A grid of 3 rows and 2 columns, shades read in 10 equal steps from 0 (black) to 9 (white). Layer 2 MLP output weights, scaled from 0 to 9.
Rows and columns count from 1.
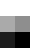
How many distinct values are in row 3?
2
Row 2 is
6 5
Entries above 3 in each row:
2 2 0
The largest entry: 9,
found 2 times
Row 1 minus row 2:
3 4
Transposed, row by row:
9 6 1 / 9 5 0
